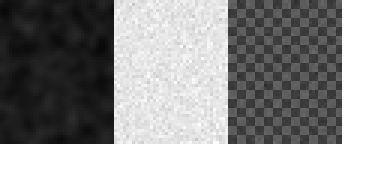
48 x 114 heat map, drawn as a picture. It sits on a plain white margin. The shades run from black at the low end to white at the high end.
The table splits into one row of 3 panels. Panel 1,1: very low, blotchy, faint in contrast. Panel 1,2: very high, fine-grained, faint in contrast. Panel 1,3: low, checkered.
